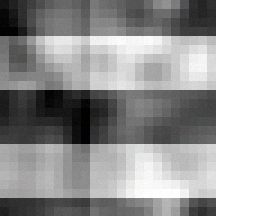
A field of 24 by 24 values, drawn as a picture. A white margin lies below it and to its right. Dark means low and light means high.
Seam: vertical, 40% of the way across, the right part higher. Ninth with the highest average: bottom right. Stripes: horizontal, repeating 2 times.
